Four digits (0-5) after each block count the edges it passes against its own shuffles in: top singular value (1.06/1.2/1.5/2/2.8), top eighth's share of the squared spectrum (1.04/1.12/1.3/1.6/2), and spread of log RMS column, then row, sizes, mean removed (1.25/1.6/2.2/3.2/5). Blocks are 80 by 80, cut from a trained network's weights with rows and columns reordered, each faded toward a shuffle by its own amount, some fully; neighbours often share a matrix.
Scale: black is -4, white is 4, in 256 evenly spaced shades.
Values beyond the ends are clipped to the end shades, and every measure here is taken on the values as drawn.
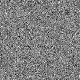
2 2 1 2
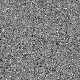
1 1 0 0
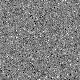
0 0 0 0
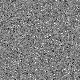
0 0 0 0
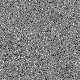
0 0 0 0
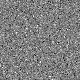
0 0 0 0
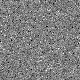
0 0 0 0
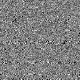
2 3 1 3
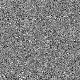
1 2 0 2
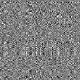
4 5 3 3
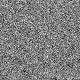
1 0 0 0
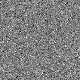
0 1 0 0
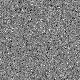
0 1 0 0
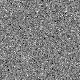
1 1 0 1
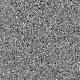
1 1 0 0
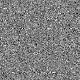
2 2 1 2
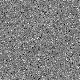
1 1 1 0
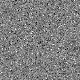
2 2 1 0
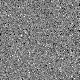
1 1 1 0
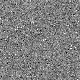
1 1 0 0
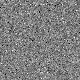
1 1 0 0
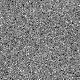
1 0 0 0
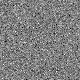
0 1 0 1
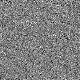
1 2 0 2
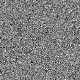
1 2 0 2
